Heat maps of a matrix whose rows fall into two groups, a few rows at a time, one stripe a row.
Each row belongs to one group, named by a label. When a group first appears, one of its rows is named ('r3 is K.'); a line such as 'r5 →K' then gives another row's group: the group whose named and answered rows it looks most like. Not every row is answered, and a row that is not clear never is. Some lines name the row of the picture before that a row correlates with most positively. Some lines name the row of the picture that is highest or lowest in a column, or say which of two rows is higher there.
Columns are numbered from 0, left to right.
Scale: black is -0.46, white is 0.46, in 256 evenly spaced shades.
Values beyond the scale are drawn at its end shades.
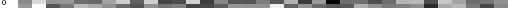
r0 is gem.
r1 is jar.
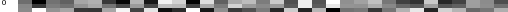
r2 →gem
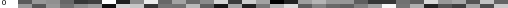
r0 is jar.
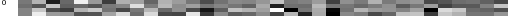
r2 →jar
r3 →gem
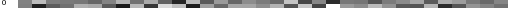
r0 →gem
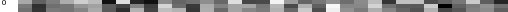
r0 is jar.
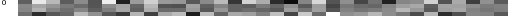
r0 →jar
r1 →gem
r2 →gem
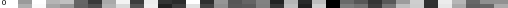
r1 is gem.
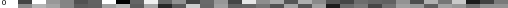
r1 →gem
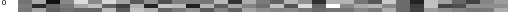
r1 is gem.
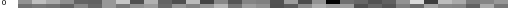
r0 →gem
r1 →jar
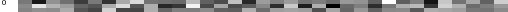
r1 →gem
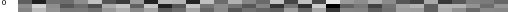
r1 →gem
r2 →gem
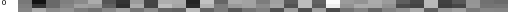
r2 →gem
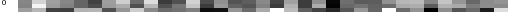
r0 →gem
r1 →gem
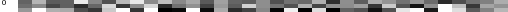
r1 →jar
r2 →gem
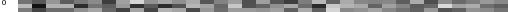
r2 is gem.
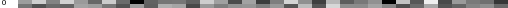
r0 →jar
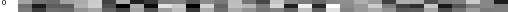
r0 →jar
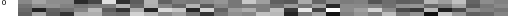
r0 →jar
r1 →gem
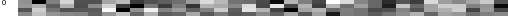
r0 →jar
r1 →jar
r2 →jar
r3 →gem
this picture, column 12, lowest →1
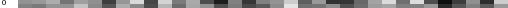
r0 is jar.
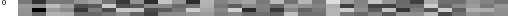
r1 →jar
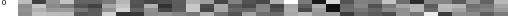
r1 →gem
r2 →gem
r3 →jar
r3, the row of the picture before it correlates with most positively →1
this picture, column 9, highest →1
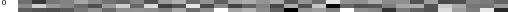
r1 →gem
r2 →jar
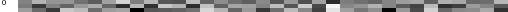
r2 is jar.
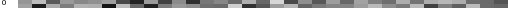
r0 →jar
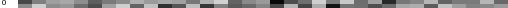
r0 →jar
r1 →gem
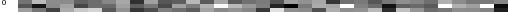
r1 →jar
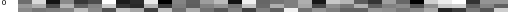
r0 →jar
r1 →jar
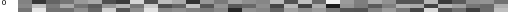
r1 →gem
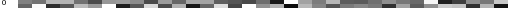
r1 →jar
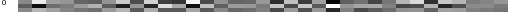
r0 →gem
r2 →gem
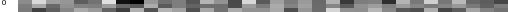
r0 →jar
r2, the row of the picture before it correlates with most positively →1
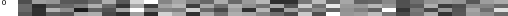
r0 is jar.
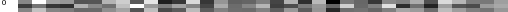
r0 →gem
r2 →gem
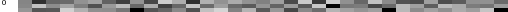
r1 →gem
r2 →jar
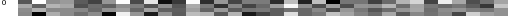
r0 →gem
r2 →gem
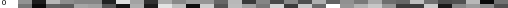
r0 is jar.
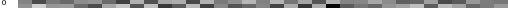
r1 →gem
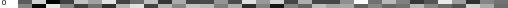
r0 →jar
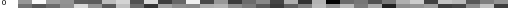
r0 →gem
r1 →jar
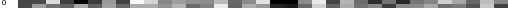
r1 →jar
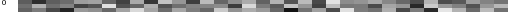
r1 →jar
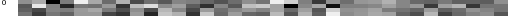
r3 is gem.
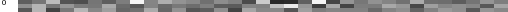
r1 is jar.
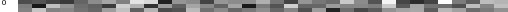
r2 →gem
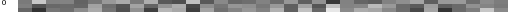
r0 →gem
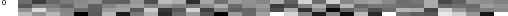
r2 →gem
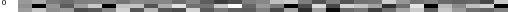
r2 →gem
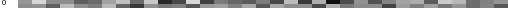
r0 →gem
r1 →jar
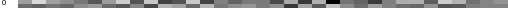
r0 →gem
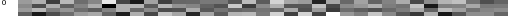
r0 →jar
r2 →gem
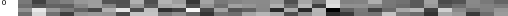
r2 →gem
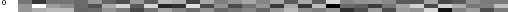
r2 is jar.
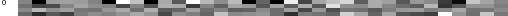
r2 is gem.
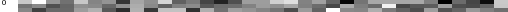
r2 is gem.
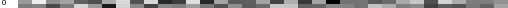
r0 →gem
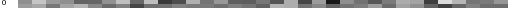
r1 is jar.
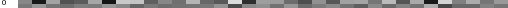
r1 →jar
